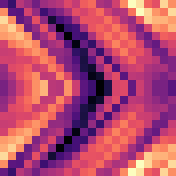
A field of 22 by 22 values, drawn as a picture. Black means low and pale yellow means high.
The top and bottom halves mirror each other. The histogram is bell-shaped. The ninth with the lowest average is the centre.
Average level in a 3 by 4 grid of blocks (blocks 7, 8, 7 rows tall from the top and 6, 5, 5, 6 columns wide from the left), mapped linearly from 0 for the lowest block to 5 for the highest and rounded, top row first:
4045 / 4202 / 4045
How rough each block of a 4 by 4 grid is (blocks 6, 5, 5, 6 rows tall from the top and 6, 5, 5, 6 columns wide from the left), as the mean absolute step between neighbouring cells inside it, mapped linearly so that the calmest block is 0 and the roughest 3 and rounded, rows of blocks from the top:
2 2 1 2
0 1 3 0
0 1 3 0
2 2 1 2
